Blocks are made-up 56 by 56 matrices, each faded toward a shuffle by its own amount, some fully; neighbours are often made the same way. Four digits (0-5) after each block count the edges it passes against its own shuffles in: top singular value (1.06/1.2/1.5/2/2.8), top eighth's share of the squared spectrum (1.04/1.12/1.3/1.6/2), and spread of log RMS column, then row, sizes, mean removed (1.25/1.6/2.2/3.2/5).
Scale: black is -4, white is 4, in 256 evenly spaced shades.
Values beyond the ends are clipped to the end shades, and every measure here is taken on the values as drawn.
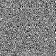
3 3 1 1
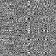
4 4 2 2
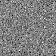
2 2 0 0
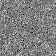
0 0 0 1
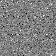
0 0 0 1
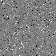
0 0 0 0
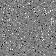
0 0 0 0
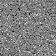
0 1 0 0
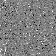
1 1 1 1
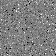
0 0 0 0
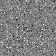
1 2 1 1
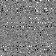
2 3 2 3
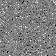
0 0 0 0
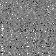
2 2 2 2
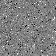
0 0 0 0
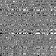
4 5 1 3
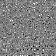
3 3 1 2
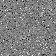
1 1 0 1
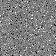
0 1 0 0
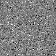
1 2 1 2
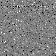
1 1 0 1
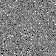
0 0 0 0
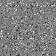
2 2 0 2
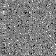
3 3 1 1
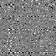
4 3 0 2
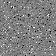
2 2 0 1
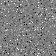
1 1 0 0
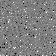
2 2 0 1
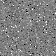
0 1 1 0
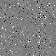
3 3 1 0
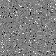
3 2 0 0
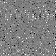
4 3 1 1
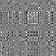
5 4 3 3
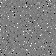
2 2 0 0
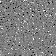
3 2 0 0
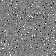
2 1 0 0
